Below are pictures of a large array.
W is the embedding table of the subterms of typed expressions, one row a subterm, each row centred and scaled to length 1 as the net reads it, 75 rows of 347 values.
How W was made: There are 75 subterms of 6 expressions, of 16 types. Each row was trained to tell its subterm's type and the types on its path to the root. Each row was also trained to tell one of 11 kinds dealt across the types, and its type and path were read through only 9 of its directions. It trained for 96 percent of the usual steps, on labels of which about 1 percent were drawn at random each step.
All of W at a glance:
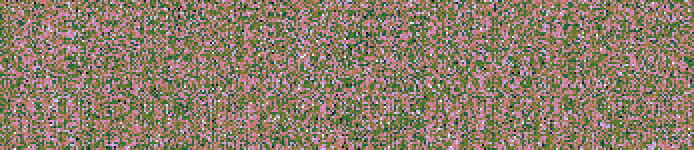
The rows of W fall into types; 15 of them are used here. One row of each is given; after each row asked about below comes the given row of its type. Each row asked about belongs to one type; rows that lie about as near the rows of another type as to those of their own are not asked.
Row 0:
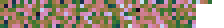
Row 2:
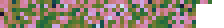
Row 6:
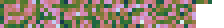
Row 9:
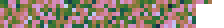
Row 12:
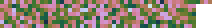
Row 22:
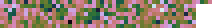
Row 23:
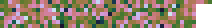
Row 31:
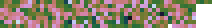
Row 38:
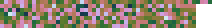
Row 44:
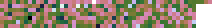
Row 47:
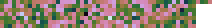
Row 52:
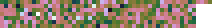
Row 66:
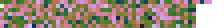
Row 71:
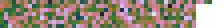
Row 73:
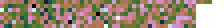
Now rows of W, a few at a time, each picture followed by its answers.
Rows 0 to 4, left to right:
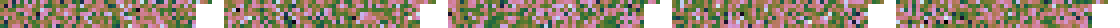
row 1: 23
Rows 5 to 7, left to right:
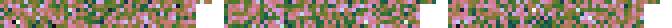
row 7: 23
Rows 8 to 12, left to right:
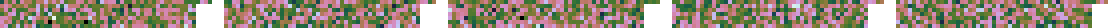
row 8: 2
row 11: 52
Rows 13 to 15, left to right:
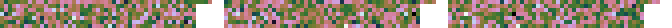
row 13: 44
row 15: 66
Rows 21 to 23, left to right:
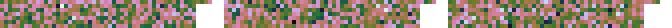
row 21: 44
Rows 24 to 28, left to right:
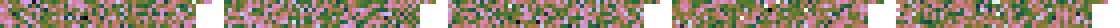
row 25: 52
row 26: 12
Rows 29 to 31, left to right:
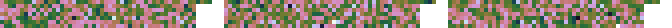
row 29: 47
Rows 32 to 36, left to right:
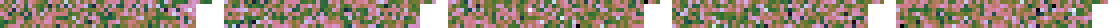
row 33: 47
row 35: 38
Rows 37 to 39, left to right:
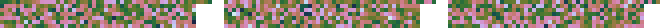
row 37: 47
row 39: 31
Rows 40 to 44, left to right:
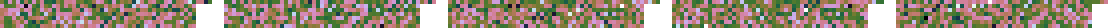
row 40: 0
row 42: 23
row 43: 23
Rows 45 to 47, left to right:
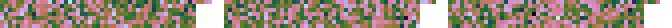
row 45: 66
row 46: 71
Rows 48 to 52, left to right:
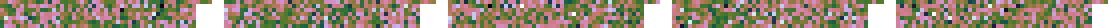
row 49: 12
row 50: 47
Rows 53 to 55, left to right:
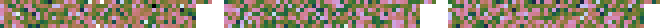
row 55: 0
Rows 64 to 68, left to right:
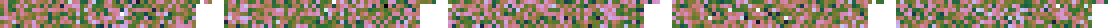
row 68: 38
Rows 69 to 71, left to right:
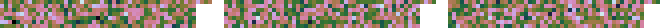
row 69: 52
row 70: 52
